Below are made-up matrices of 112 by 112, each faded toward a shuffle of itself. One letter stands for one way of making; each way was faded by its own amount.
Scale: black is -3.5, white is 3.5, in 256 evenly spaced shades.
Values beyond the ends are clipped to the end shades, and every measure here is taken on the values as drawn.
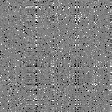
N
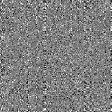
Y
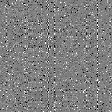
N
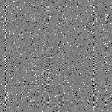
N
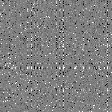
N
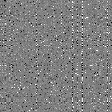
N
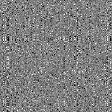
Y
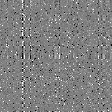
N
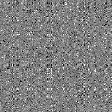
Y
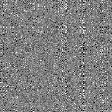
Y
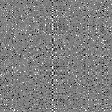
N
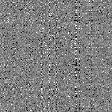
Y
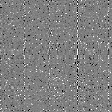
N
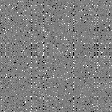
N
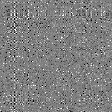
N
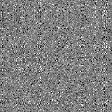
Y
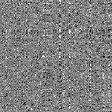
Y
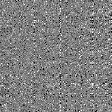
Y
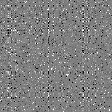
N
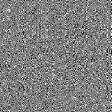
Y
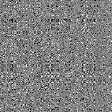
Y
